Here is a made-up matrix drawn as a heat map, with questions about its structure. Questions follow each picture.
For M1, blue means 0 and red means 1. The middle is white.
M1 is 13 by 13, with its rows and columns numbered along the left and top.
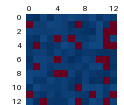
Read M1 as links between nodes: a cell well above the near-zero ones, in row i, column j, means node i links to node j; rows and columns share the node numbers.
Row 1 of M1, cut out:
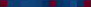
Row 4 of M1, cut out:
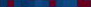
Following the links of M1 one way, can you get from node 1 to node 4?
no
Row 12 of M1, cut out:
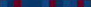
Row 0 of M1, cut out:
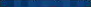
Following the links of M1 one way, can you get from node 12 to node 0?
yes
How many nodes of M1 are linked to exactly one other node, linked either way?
2
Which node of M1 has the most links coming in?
node 11
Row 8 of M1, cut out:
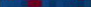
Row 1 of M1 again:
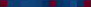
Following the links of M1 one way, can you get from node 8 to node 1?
yes
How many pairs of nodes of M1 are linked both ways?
4
